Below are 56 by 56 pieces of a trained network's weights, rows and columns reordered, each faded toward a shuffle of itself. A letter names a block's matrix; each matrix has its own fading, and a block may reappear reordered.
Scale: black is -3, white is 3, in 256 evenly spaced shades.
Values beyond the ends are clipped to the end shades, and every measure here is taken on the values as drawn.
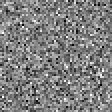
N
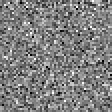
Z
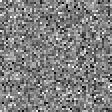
N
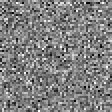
Z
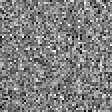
Z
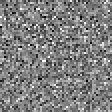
Z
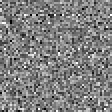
Z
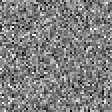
N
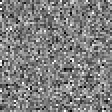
N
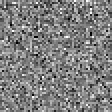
N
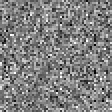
N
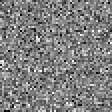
Z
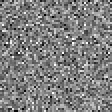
Z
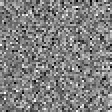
N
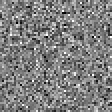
N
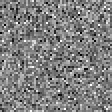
Z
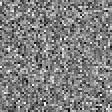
N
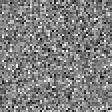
Z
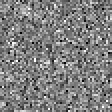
Z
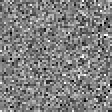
N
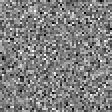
N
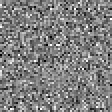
Z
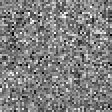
Z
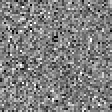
N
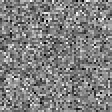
Z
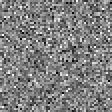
Z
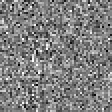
N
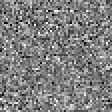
Z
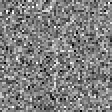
Z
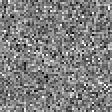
N
